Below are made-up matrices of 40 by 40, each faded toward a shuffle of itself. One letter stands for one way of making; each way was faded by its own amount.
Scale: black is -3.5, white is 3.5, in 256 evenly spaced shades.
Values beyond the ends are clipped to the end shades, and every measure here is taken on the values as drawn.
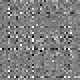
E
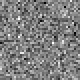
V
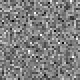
V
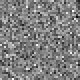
V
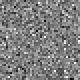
V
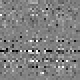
E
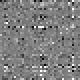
E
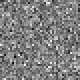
V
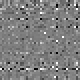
E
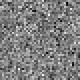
V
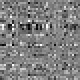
E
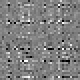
E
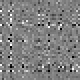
E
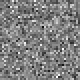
V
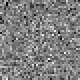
V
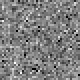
V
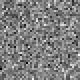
V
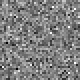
V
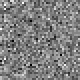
V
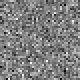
V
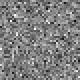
V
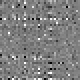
E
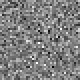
V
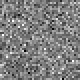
V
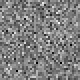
V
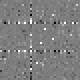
E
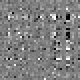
E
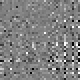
E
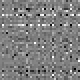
E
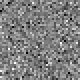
V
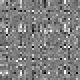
E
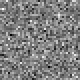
V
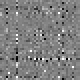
E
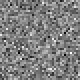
V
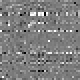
E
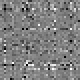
E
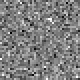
V
